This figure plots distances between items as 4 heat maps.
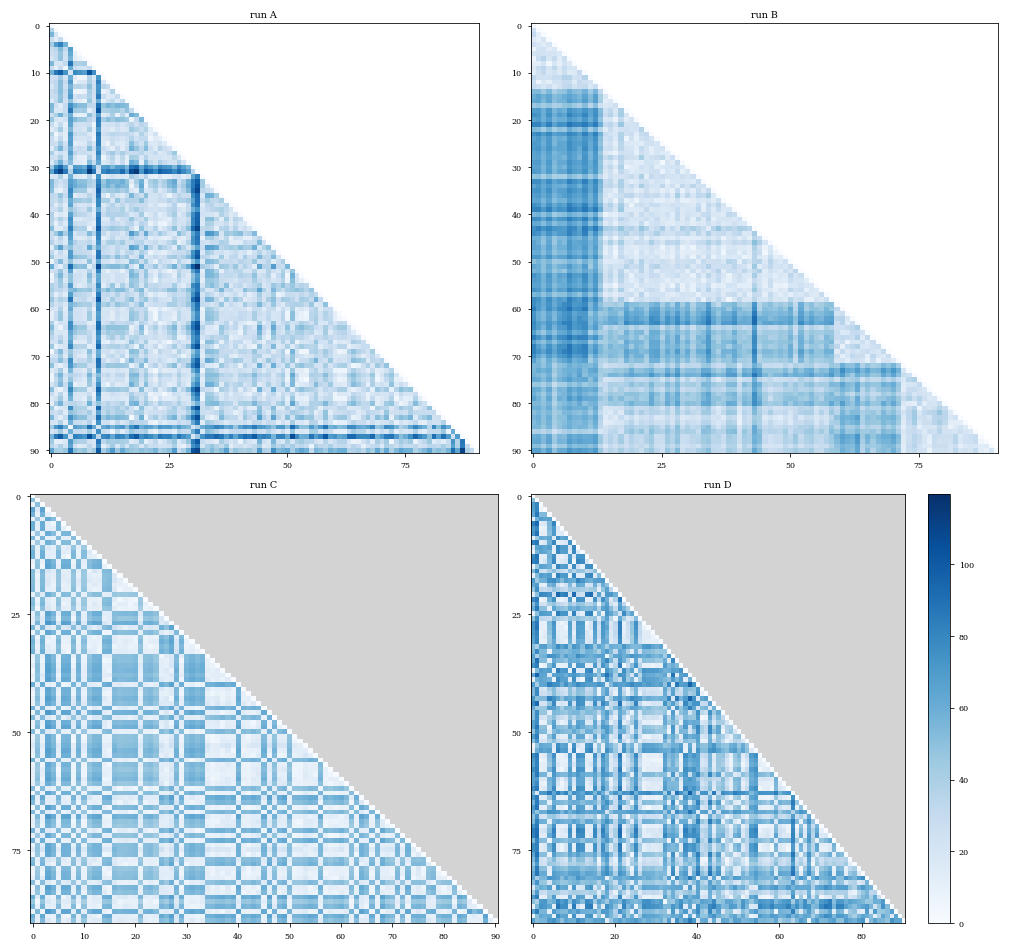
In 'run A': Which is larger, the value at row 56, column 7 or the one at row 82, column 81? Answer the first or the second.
the first
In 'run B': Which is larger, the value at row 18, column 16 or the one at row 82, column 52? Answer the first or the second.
the second
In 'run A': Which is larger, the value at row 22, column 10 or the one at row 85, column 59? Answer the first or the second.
the first
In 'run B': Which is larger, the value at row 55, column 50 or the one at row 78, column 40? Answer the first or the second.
the second
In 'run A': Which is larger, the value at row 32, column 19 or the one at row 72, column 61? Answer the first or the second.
the second
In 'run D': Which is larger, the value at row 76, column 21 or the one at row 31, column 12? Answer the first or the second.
the first
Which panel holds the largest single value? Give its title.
run A
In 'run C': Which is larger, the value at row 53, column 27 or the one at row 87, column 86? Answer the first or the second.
the first
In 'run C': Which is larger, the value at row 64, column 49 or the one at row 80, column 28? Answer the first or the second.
the first
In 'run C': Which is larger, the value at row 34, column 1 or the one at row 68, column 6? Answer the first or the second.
the second
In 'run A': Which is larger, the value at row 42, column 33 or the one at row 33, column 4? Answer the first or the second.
the second
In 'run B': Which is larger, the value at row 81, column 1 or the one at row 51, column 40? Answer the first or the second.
the first
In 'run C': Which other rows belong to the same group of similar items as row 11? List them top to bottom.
1, 3, 4, 6, 7, 9, 12, 13, 16, 17, 18, 19, 20, 22, 23, 24, 28, 30, 31, 32, 33, 40, 45, 47, 50, 56, 62, 64, 65, 67, 71, 73, 77, 78, 82, 85, 86, 87, 89, 90
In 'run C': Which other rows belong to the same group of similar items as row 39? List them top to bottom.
0, 2, 5, 8, 10, 14, 15, 21, 25, 26, 27, 29, 34, 35, 36, 37, 38, 41, 42, 43, 44, 46, 48, 49, 51, 52, 53, 54, 55, 57, 58, 59, 60, 61, 63, 66, 68, 69, 70, 72, 74, 75, 76, 79, 80, 81, 83, 84, 88
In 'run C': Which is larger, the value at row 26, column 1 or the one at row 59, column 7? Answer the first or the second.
the second
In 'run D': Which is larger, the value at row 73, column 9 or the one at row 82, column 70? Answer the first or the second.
the first
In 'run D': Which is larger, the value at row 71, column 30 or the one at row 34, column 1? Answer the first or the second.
the second
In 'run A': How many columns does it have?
91
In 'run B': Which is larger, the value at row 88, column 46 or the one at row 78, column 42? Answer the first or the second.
the second
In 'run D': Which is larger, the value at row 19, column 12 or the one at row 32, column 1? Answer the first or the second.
the first
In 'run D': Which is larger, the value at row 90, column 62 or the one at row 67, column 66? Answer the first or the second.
the second
